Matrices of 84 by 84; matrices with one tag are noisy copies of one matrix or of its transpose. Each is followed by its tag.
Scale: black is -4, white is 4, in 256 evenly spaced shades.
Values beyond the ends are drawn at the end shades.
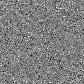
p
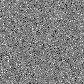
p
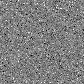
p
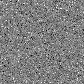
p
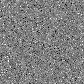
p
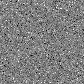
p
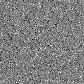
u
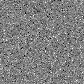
u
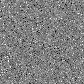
p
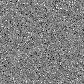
p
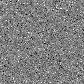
p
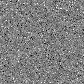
p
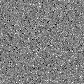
u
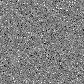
p
